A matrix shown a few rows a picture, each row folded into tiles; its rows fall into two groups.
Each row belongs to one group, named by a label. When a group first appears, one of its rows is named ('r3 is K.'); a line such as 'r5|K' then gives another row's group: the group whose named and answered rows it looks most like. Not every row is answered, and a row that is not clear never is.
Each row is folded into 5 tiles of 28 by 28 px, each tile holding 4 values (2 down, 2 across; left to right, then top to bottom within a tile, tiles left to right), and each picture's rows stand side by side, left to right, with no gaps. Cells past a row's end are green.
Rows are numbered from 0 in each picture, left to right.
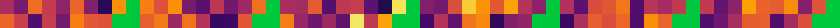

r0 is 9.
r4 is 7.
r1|9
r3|7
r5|7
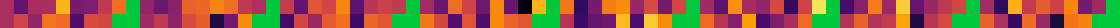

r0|7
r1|7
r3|9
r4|7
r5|9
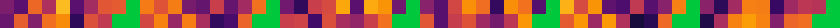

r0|7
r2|7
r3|7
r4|9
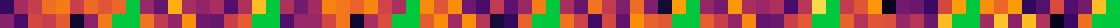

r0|7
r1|9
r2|7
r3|9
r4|9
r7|9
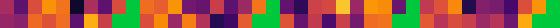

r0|7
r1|9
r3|9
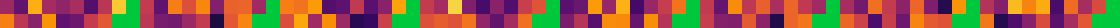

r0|9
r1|7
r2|9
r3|9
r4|7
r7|7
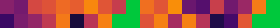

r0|7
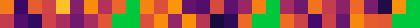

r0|7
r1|9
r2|9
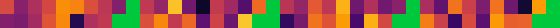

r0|7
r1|9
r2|7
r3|9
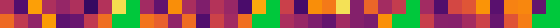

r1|9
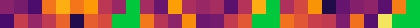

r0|7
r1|9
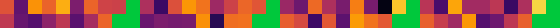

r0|7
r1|7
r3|9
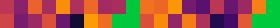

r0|7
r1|9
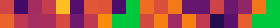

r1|9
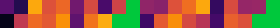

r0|7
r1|7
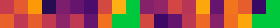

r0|9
